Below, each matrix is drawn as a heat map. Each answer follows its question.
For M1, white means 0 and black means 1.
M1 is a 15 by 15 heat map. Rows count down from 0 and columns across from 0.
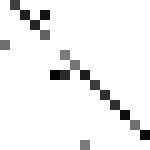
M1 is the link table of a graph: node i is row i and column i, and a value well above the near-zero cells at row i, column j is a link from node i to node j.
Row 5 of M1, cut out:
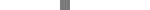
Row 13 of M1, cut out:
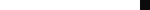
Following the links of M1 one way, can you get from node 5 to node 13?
yes
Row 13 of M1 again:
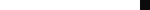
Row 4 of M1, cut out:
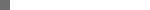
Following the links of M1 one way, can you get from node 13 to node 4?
no
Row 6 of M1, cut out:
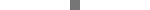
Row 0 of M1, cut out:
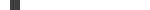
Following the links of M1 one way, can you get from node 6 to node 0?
no
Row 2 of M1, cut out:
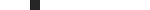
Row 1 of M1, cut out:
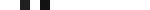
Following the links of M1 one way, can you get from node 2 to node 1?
yes
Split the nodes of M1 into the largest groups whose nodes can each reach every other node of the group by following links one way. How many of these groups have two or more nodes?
3
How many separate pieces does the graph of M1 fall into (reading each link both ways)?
2
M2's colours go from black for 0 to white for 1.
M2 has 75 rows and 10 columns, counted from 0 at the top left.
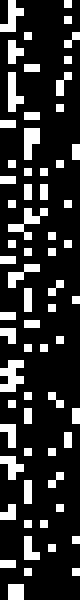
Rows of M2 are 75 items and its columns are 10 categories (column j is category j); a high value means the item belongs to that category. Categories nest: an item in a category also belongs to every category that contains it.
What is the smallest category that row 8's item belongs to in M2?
4
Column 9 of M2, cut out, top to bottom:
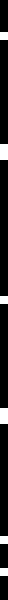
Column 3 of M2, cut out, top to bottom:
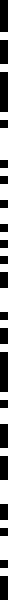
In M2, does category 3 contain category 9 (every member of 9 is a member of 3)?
yes
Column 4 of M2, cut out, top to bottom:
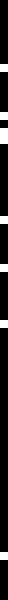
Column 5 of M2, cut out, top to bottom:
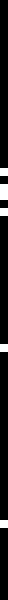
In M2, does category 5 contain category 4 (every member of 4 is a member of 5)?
no
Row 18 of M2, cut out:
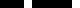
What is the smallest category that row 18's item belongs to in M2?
9
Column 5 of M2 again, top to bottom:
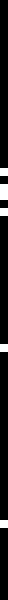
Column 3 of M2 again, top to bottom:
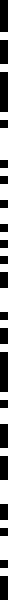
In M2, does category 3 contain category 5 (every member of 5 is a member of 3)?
yes
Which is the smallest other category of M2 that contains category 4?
3
